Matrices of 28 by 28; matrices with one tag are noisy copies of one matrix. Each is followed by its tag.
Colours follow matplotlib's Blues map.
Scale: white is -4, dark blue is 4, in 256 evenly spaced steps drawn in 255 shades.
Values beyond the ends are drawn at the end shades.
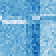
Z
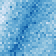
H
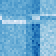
Z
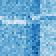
Z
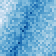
H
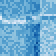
Z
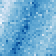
H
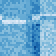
Z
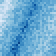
H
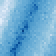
H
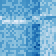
Z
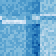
Z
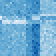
Z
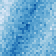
H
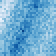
H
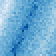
H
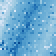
H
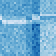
Z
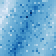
H
